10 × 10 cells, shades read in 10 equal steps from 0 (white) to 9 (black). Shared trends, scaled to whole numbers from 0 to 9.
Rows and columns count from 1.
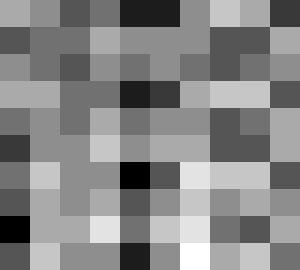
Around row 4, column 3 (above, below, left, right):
6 5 3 5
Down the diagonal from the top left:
3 5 6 5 5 3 1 4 6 5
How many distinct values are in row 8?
4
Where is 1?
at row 7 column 7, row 9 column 4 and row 9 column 7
